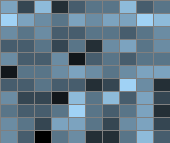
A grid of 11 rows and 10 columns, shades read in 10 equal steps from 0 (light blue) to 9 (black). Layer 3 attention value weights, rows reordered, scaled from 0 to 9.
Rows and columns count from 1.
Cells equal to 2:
14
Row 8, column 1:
3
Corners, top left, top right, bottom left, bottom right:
2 4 3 5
